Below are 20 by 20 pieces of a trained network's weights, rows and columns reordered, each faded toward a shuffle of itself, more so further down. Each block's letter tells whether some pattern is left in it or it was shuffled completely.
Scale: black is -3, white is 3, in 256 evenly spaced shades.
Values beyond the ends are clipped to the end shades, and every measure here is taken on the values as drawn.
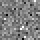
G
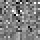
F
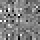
F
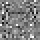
F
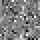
G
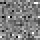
F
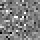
G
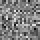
F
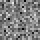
G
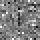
F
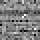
F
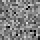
G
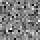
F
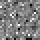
G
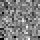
F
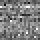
F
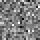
G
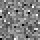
G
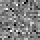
F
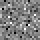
G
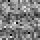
F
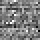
F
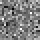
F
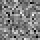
G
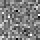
G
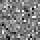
G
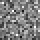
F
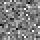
G
